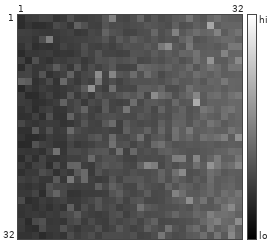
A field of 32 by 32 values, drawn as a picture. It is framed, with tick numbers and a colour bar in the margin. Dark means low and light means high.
Average level on the scale: 30%. Grain: fine. Stripes: none. Odd rows or columns: none. Slope: up to the right.
